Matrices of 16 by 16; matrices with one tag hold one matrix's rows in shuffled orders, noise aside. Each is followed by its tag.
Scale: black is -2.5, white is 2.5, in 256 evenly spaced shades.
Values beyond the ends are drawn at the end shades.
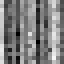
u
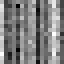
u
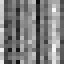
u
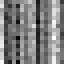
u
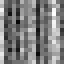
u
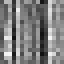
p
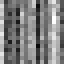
u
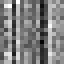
p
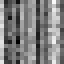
u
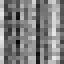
u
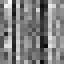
p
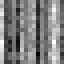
u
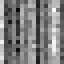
u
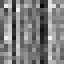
p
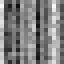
u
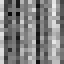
u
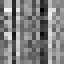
p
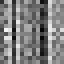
p
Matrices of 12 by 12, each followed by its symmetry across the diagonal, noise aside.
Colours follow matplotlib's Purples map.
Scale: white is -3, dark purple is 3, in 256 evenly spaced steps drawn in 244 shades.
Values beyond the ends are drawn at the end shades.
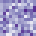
antisymmetric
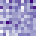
antisymmetric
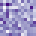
antisymmetric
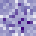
symmetric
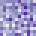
antisymmetric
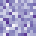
neither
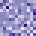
symmetric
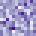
neither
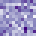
neither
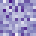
neither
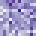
antisymmetric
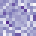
symmetric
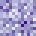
symmetric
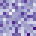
symmetric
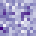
neither
